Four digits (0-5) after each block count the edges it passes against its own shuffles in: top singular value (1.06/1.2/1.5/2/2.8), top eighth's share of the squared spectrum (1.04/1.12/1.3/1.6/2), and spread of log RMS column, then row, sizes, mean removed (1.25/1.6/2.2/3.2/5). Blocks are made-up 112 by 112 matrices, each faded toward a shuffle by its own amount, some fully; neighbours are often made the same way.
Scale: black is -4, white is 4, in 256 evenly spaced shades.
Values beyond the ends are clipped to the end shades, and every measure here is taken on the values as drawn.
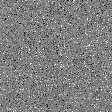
0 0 0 0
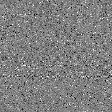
3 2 0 2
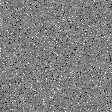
1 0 0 0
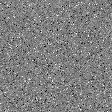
0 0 0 0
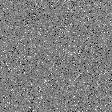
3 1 0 0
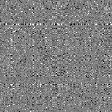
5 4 2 3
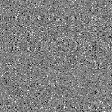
4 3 1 2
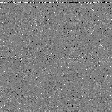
4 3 0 2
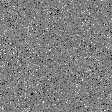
0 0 0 0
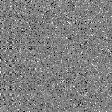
4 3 1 2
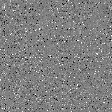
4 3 1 1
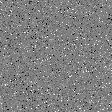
0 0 0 0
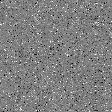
3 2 0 1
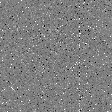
3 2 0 0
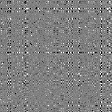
5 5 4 3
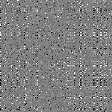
5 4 3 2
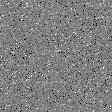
2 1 0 0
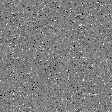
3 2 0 0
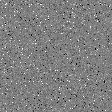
2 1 0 0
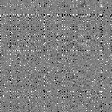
5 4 3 3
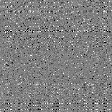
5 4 2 3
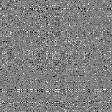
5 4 2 3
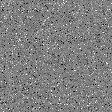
2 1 0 0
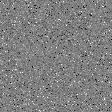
2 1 0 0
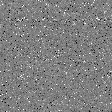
2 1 0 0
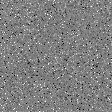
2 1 0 0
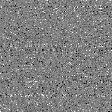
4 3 1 2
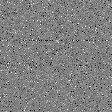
3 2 0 1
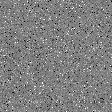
2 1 0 0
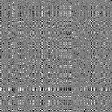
5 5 4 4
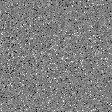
3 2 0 0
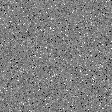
0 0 0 0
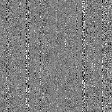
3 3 4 0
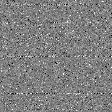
2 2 0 2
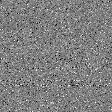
1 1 0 2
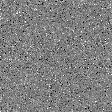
1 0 0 1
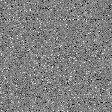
1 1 0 2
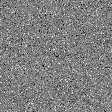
0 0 0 0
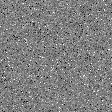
0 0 0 0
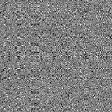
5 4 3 3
